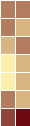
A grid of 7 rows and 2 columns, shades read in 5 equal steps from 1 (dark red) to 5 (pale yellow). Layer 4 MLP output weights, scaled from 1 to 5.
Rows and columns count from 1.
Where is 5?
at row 4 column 1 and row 5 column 1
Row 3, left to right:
4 3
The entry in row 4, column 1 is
5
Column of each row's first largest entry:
1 2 1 1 1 2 1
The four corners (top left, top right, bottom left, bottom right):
3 3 2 1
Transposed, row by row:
3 3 4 5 5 3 2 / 3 4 3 4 4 4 1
